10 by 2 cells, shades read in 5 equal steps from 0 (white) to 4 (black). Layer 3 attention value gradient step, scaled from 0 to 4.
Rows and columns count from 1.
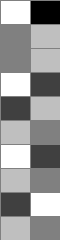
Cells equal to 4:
1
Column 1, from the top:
0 2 2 0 3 1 0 1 3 1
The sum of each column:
13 19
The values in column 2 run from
0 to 4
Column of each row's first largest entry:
2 1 1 2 1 2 2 2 1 2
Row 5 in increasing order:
1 3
